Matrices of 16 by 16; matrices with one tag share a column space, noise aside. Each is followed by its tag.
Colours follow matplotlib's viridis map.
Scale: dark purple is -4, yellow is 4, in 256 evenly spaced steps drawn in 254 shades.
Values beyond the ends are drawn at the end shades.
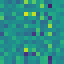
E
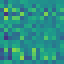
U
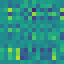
U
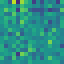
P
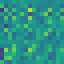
U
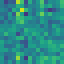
P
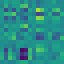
U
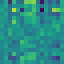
P
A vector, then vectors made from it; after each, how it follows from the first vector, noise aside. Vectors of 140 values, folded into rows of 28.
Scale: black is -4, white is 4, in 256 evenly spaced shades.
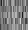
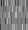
partly zeroed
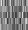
negated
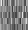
negated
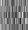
negated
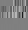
partly zeroed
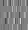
partly zeroed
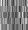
negated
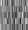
negated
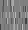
partly zeroed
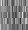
negated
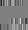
partly zeroed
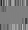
partly zeroed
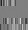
partly zeroed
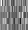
negated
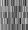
negated
